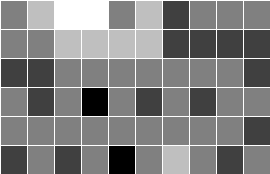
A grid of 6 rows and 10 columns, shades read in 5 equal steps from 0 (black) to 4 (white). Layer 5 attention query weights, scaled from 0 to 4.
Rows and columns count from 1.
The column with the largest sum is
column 3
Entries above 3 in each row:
2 0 0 0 0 0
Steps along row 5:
same same same same same same same same down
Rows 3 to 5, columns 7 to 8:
2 2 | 2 1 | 2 2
